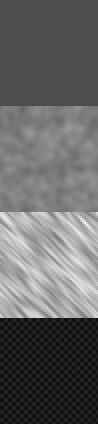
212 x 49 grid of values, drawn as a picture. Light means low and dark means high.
The table splits into 4 rows of 1 panel. Panel 1,1: high, flat. Panel 2,1: middling, blotchy, faint in contrast. Panel 3,1: low, slanting down to the right. Panel 4,1: very high, checkered, faint in contrast.
